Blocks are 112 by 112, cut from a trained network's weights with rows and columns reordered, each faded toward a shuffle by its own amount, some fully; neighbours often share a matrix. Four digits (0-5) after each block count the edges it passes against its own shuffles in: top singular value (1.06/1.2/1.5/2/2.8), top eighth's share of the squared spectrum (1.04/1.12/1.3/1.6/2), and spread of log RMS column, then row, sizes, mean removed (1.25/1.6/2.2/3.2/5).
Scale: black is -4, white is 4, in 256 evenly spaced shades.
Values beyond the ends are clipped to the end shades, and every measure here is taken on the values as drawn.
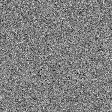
0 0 0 0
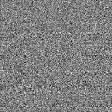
4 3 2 2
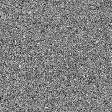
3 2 0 1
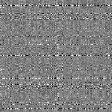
4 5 2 4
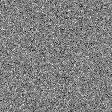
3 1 0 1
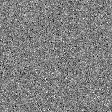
3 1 0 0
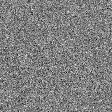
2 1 0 0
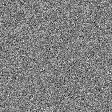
1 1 0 0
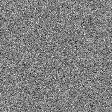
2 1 0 0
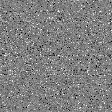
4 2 0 2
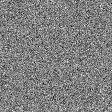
0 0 0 0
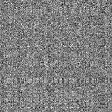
4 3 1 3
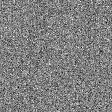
2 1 0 0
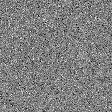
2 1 0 0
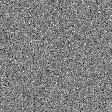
0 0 0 0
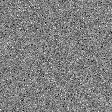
2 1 0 0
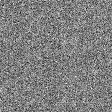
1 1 0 0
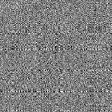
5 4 2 3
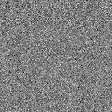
3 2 0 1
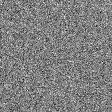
0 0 0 0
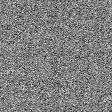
1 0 0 0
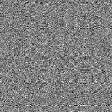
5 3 1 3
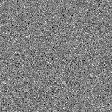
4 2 0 1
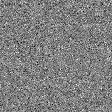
3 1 0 0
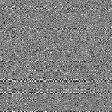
5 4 1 4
